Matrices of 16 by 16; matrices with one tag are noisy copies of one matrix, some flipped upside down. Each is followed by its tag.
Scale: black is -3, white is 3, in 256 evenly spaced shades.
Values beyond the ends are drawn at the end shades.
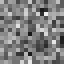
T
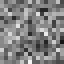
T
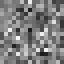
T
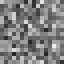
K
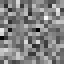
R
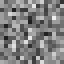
K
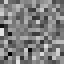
R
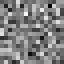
R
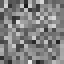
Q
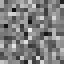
K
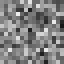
T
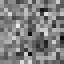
T
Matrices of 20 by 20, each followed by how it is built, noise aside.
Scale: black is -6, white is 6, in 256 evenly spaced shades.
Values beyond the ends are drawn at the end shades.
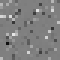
sparse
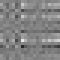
low rank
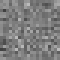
low rank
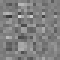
low rank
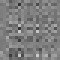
low rank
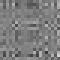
low rank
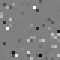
sparse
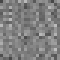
low rank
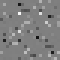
sparse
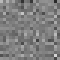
low rank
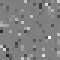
sparse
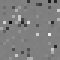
sparse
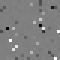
sparse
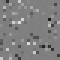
sparse
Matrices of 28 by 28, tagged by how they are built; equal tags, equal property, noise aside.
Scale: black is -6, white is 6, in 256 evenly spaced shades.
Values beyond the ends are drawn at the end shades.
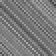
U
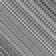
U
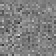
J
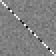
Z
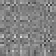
J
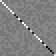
Z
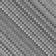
U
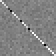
Z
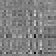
J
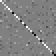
Z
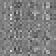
J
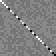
Z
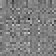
J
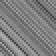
U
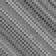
U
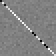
Z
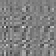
J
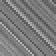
U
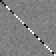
Z
